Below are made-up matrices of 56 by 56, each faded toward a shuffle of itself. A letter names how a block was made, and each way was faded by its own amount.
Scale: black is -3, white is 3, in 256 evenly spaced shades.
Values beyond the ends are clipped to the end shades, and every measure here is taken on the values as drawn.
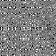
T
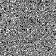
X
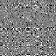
T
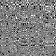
T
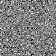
X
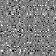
T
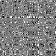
T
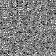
X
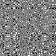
T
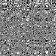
T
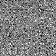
X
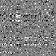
T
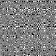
T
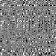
T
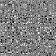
T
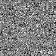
X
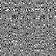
T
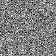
X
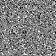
X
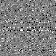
T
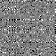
T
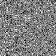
X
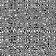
T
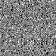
X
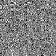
X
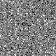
X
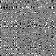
T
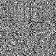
X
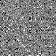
X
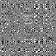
T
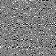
T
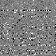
T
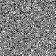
X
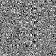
X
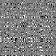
T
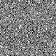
X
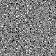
X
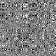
T
